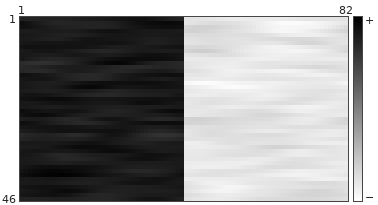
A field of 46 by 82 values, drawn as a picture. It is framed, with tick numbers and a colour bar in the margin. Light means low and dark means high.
It is made of 1 by 2 panels. Panel 1,1: very high, streaked across, faint in contrast. Panel 1,2: very low, streaked across, faint in contrast.
